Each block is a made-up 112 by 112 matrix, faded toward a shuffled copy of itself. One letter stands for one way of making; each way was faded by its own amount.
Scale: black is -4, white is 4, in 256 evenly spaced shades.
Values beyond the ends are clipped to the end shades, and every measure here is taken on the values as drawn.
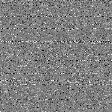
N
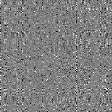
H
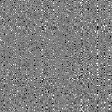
H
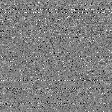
N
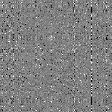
H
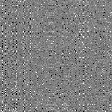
H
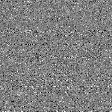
N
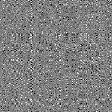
H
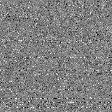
N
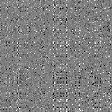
H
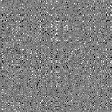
H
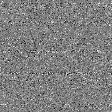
N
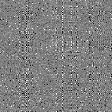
H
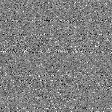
N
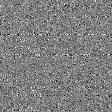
N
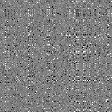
H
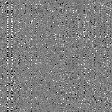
H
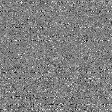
N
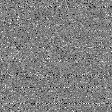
N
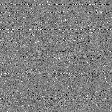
N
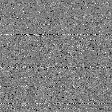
N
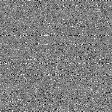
N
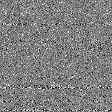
N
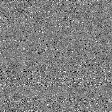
N
